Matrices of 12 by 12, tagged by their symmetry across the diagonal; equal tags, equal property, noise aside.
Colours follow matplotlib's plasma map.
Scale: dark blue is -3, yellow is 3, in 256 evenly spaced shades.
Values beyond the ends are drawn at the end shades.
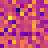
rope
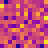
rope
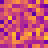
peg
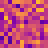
rope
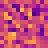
rope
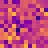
peg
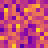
peg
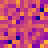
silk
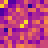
silk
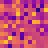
rope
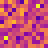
silk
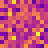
peg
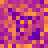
silk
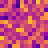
silk
